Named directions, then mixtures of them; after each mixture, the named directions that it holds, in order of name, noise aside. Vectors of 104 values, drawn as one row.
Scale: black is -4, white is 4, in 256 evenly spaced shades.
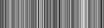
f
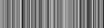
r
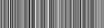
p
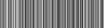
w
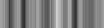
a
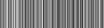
w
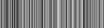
p, w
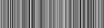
p, r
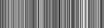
f, w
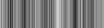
a, p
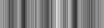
a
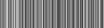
w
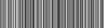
w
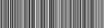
p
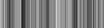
a, r
